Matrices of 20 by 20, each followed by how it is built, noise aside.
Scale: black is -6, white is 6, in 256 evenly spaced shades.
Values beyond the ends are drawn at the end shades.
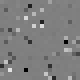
sparse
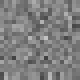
low rank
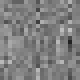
low rank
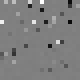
sparse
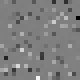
sparse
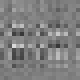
low rank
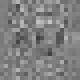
low rank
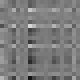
low rank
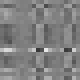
low rank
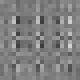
low rank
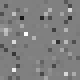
sparse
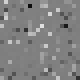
sparse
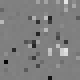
sparse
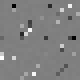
sparse
